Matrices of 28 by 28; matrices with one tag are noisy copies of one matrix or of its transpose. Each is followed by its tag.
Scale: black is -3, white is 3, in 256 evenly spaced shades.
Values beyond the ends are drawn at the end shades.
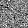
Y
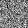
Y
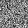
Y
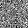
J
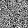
Y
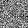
J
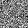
J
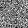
J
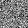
J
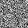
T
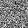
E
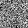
J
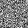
T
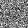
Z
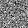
E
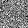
J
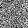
J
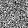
E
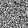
E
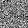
J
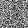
Z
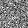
E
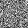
T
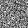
E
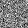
T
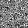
Y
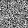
Y
